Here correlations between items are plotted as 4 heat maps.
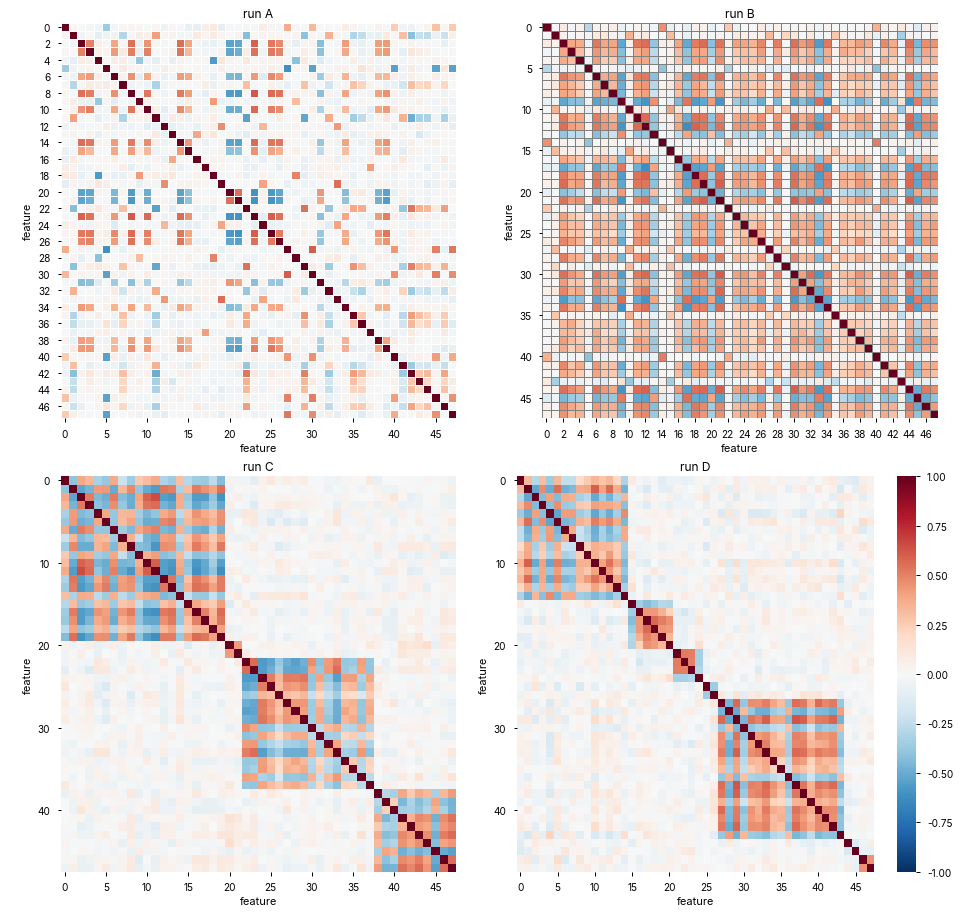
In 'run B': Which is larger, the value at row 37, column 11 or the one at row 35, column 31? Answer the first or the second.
the first
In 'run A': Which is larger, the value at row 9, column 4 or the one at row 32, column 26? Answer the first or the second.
the second
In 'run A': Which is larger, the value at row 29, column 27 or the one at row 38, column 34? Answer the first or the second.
the second
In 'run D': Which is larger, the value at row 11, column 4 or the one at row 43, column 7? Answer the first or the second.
the second
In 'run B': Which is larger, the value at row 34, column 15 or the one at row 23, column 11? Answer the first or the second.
the second
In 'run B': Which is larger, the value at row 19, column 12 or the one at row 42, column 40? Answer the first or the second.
the first
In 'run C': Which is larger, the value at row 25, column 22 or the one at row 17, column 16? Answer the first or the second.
the second
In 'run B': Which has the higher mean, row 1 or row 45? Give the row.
1
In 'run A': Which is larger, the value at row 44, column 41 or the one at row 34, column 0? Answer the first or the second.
the second
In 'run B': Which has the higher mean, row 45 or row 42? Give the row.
42
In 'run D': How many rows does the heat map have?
48
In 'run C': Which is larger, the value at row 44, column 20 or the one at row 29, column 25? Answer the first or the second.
the second
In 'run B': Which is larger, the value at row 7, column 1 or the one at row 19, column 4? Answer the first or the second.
the second
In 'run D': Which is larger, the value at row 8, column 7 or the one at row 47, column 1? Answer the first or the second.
the second
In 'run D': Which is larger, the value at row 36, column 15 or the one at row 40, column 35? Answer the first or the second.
the second
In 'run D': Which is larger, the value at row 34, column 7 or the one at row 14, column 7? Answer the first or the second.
the second
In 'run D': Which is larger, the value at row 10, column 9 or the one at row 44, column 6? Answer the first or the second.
the first
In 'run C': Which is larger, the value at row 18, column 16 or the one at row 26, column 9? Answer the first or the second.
the first
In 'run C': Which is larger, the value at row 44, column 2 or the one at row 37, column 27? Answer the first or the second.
the second
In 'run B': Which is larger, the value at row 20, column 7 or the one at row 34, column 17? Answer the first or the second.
the first
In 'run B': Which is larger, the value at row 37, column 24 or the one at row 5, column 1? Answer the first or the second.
the first
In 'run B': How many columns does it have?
48
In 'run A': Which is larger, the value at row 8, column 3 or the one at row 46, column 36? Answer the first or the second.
the first
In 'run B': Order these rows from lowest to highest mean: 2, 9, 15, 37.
9, 15, 37, 2
